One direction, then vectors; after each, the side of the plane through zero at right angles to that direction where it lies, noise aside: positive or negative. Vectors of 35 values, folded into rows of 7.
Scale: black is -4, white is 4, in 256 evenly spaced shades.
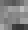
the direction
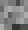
positive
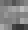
positive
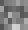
negative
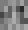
negative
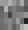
negative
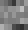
positive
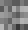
positive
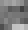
negative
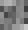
negative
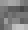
negative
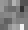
negative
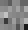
positive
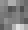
negative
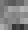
positive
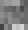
negative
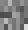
negative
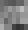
positive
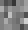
positive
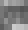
negative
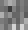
negative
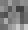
negative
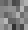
positive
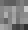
positive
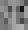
negative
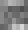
negative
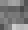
negative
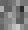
negative
